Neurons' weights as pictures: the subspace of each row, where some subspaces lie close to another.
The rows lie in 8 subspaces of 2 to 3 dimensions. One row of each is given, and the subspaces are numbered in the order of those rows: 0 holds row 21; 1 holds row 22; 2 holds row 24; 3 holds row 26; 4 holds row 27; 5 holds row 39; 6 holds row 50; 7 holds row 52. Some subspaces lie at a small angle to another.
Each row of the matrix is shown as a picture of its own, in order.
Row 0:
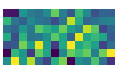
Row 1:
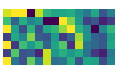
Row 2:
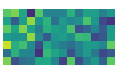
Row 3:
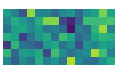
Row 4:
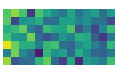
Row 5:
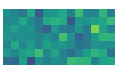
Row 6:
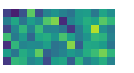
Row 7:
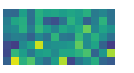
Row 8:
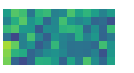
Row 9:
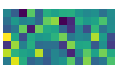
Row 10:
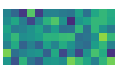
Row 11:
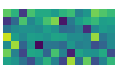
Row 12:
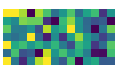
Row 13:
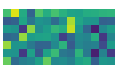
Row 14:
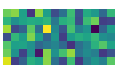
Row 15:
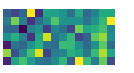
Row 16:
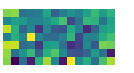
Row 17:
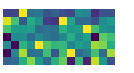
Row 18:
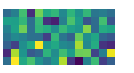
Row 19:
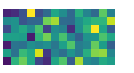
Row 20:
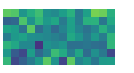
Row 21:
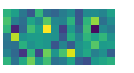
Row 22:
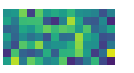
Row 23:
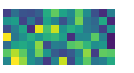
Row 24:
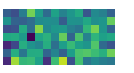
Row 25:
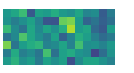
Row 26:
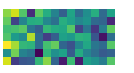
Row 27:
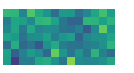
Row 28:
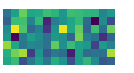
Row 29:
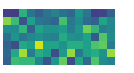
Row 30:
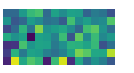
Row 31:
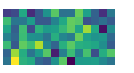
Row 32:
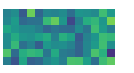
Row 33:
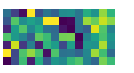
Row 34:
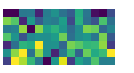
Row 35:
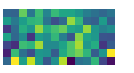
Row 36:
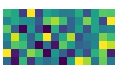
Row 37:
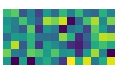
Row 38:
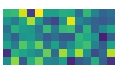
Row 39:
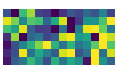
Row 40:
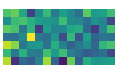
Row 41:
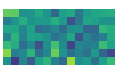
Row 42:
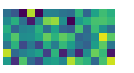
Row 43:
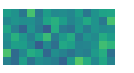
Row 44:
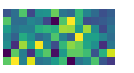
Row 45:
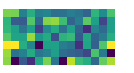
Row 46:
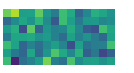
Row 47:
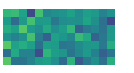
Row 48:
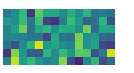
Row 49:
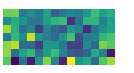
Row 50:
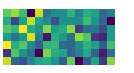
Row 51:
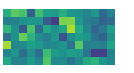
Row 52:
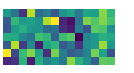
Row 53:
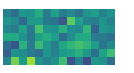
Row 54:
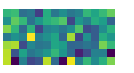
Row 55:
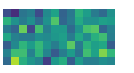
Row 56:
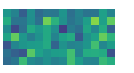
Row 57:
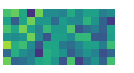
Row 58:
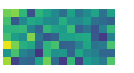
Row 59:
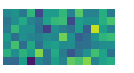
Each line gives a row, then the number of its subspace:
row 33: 7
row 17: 5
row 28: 0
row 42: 2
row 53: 0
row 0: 7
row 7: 3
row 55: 4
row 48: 3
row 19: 1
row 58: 3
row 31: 4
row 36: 6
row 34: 5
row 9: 5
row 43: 6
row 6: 7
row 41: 7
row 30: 2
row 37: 0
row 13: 5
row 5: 0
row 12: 1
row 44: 7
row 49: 1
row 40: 2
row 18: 3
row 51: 4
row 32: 1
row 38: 2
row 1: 7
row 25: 4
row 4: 3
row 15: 6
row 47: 6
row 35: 1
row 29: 5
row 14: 0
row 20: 5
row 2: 6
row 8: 0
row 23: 5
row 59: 0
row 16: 1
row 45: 3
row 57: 6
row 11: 5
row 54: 2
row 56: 0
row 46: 4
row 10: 2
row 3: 4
